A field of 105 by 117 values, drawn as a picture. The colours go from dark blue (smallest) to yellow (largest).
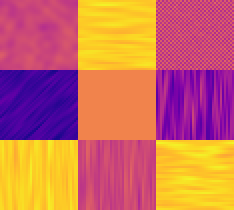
The table splits into 3 rows of 3 panels. Panel 1,1: middling, blotchy, faint in contrast. Panel 1,2: very high, streaked across, faint in contrast. Panel 1,3: middling, checkered. Panel 2,1: very low, slanting up to the right, faint in contrast. Panel 2,2: high, flat. Panel 2,3: low, streaked downward. Panel 3,1: very high, streaked downward, faint in contrast. Panel 3,2: middling, streaked downward, faint in contrast. Panel 3,3: very high, streaked across, faint in contrast.
